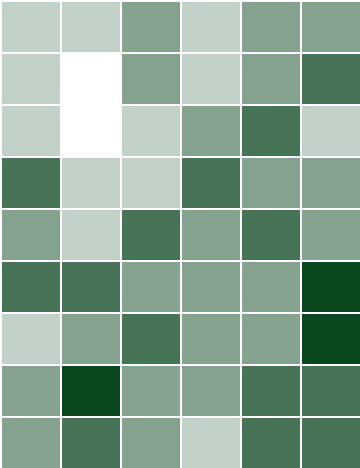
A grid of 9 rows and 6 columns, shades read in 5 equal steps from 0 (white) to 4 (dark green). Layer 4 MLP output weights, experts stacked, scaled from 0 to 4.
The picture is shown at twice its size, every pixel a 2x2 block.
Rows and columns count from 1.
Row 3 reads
1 0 1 2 3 1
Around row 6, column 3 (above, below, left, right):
3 3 3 2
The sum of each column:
16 15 18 16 22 24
